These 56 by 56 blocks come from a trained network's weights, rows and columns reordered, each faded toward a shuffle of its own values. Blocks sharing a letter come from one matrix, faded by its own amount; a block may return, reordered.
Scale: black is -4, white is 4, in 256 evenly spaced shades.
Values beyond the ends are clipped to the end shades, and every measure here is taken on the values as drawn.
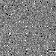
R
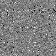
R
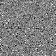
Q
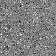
Q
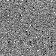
Q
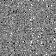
Q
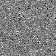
Q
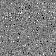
R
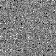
Q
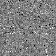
R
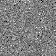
Q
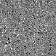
Q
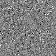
R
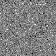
R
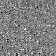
R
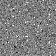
Q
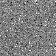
Q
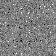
R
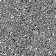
Q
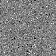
Q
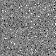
Q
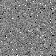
R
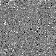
Q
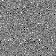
Q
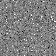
Q
